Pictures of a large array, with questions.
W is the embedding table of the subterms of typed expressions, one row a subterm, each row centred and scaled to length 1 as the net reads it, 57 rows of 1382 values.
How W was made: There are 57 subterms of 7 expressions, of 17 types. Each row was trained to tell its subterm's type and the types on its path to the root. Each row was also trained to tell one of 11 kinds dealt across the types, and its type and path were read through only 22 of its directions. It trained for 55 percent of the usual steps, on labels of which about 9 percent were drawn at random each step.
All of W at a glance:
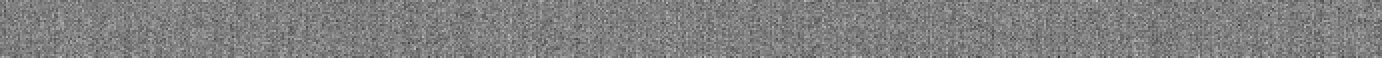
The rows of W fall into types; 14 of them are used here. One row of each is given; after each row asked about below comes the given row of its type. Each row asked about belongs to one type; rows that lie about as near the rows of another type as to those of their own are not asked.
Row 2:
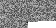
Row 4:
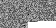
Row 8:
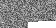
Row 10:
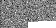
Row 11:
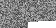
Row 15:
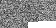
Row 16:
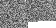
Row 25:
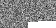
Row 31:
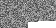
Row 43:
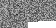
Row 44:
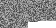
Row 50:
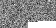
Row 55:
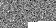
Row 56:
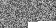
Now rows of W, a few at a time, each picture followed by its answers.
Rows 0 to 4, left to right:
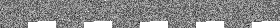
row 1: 55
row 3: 25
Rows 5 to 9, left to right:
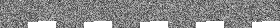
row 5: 15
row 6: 31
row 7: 25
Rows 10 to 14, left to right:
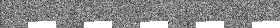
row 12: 16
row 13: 2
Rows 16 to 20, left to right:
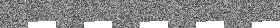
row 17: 31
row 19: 8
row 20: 56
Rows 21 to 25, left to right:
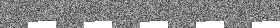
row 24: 10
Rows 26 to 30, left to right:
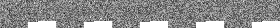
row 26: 2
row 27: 4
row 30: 43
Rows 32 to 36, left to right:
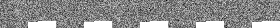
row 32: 44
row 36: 55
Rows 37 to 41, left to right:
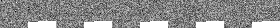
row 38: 15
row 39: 56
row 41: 8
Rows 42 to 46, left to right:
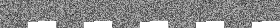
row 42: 11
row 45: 16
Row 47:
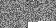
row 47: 16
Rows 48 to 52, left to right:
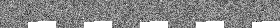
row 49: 31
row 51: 56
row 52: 15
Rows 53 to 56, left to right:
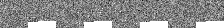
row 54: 50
